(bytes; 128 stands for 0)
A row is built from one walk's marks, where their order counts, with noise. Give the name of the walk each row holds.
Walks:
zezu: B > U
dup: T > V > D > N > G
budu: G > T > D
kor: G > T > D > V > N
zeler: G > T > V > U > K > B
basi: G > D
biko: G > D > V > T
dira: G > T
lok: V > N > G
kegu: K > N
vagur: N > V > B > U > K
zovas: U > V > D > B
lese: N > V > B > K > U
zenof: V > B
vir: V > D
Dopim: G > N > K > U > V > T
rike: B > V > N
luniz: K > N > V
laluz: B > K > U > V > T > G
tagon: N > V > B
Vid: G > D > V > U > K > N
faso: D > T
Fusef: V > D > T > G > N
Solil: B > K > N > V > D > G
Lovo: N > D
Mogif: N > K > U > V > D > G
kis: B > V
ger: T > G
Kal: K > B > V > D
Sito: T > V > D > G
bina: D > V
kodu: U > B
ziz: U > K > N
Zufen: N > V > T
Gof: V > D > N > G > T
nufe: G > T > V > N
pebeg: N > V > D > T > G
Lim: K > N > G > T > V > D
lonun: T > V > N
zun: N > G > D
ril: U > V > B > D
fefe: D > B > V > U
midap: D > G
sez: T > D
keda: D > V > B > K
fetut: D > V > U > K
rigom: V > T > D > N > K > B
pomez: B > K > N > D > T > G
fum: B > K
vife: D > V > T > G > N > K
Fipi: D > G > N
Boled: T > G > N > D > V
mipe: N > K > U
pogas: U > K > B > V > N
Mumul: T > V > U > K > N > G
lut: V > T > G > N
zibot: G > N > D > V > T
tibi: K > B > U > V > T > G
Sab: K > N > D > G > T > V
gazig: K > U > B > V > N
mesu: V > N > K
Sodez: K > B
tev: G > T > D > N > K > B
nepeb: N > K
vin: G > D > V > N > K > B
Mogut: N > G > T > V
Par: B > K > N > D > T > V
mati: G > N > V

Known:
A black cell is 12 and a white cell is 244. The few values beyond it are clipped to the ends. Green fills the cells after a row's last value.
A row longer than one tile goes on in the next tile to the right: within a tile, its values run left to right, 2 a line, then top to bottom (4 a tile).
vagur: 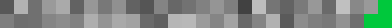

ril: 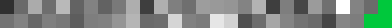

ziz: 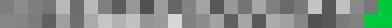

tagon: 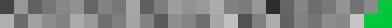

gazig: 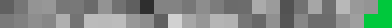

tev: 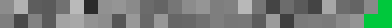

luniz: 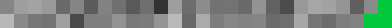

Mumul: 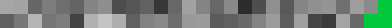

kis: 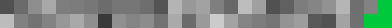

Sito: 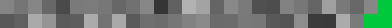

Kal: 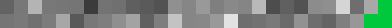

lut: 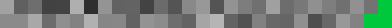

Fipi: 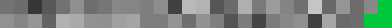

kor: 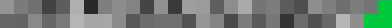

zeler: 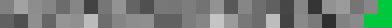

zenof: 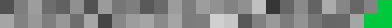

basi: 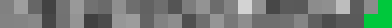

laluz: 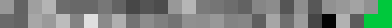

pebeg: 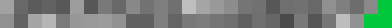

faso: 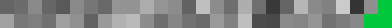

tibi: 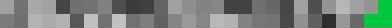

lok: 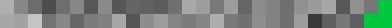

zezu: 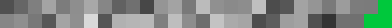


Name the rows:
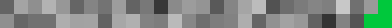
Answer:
fum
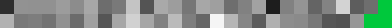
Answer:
kodu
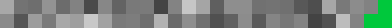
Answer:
pomez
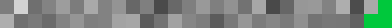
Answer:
nepeb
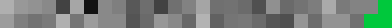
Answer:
Sab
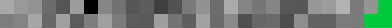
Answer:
Lim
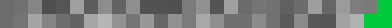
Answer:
lonun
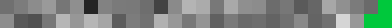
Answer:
Par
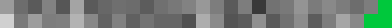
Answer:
Mogut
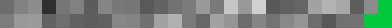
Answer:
vir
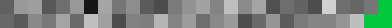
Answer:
rigom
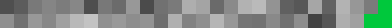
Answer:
rike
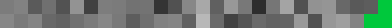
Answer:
Boled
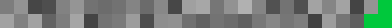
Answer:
zun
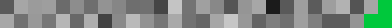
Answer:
Sodez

